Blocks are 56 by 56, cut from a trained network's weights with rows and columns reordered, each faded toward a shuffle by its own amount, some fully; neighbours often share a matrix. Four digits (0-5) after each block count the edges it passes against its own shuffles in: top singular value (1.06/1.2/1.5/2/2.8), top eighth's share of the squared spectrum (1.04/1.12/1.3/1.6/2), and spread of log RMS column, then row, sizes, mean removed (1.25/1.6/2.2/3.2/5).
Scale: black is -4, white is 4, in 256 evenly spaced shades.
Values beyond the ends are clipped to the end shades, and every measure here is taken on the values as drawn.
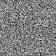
1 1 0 0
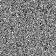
0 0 0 0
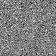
0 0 0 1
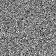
0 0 0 0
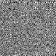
3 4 2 2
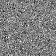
0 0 0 0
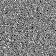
0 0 0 0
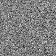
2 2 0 0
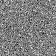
0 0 0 0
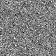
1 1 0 0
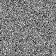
0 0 0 0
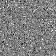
0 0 0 0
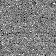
1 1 0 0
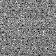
1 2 1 0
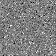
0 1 0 0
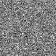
2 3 0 1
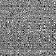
2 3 3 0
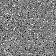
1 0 0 0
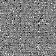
2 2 2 0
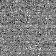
2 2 1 0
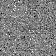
1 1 0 0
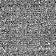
2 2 2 1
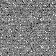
2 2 1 0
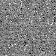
1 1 1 0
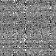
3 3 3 0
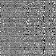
3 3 3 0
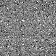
1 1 1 0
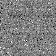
1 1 0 0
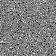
0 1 0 0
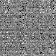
2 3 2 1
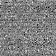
2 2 1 0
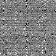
2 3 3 0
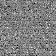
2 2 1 0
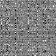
2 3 3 0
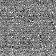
2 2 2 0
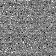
1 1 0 0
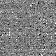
1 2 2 0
